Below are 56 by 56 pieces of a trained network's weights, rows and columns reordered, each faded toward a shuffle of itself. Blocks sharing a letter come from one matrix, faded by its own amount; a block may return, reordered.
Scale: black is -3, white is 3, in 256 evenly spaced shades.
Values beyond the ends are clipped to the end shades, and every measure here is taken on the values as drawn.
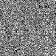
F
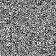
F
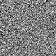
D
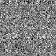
F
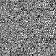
F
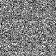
F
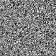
D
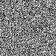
D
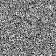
D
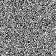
D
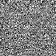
F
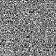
F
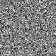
F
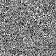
D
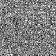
F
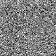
F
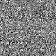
F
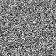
D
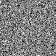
D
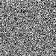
F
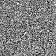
D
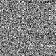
F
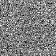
F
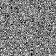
F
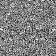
D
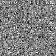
F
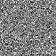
F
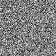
D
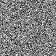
D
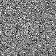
F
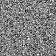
D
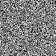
D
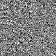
F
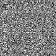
F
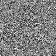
D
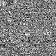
F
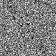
D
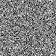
D
